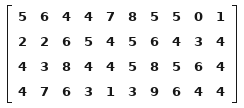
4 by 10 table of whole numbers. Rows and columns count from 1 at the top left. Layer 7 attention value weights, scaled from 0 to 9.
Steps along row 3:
down up down same up up down up down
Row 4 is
4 7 6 3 1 3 9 6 4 4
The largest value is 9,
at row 4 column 7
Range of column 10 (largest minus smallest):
3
